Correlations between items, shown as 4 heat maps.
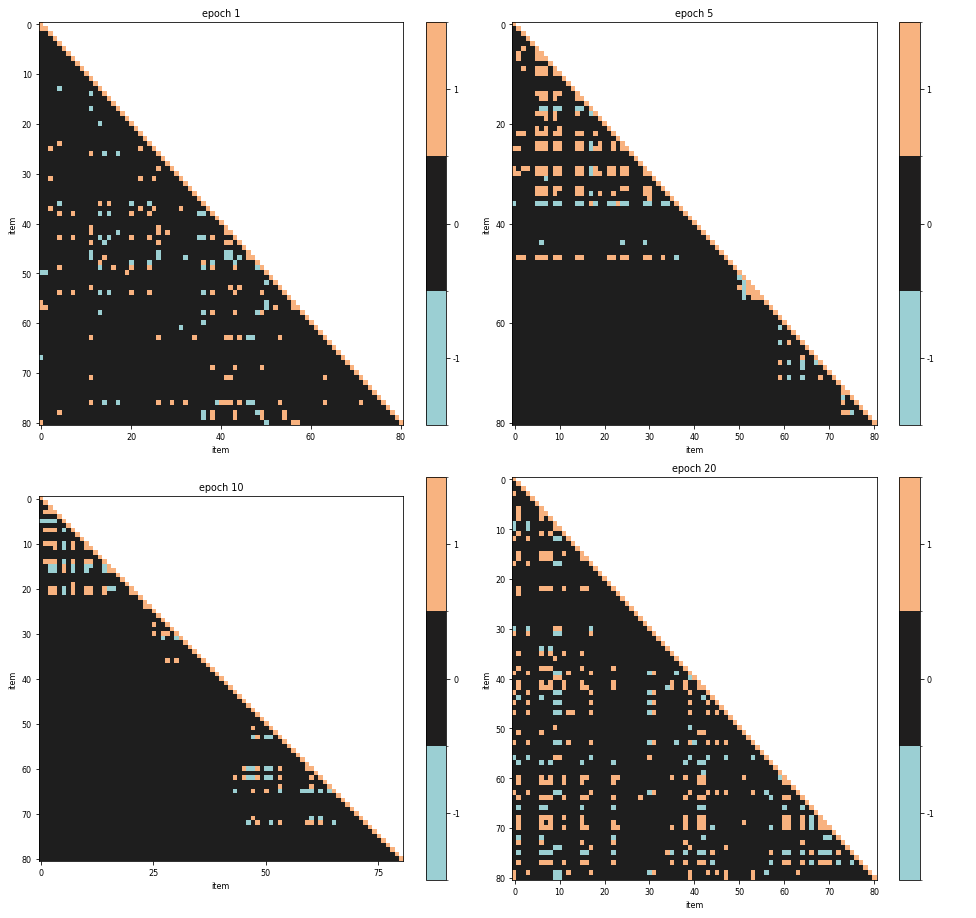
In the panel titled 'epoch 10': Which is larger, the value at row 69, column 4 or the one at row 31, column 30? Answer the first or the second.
the first
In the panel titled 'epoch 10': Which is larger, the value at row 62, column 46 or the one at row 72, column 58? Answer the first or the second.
the second
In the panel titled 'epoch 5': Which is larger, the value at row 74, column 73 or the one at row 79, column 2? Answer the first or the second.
the first
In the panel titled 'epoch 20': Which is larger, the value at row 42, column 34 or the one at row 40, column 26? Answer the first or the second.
the second
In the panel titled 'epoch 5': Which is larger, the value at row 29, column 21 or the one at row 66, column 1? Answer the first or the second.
the first
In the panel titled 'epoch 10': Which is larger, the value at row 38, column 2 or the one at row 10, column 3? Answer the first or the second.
the second
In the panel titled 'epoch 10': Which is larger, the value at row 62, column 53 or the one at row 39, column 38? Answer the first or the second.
the first
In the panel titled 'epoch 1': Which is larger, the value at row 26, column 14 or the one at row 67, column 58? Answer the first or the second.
the second
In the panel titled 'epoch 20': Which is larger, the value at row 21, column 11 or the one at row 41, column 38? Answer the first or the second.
the second
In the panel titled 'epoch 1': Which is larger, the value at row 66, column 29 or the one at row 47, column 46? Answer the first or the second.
the second
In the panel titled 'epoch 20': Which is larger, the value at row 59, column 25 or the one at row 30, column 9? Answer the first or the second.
the second
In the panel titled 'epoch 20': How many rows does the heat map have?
81
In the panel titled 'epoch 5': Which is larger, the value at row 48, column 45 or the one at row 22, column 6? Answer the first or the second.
the second
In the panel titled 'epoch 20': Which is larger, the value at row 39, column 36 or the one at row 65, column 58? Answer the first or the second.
the second
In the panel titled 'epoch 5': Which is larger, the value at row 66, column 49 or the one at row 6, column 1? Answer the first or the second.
the second
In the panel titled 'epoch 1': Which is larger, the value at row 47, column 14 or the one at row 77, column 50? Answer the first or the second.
the first
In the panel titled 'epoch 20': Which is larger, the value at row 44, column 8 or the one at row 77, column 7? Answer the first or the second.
the second
